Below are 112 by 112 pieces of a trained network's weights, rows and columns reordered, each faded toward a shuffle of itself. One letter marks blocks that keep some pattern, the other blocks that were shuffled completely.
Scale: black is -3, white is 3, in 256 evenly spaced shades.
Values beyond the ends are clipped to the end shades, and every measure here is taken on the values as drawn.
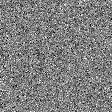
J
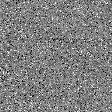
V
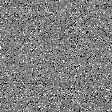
V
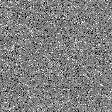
V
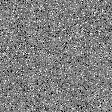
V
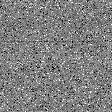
V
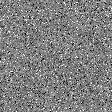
J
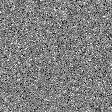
J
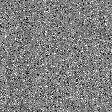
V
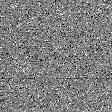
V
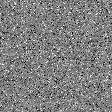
J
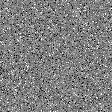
J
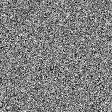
J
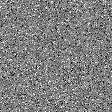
J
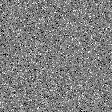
J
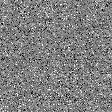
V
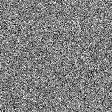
V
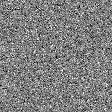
V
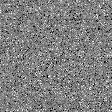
V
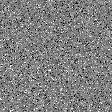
J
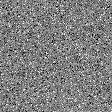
J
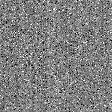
V
